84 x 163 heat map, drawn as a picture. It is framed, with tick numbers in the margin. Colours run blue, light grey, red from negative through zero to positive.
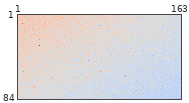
Slope: up to the top left. Average level on the scale: 50%. Mirror symmetry: none. Ninth with the highest average: top left. Ninth with the lowest average: bottom right.
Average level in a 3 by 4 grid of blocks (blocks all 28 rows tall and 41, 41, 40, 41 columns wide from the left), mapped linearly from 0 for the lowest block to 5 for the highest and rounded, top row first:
5432 | 4321 | 3210
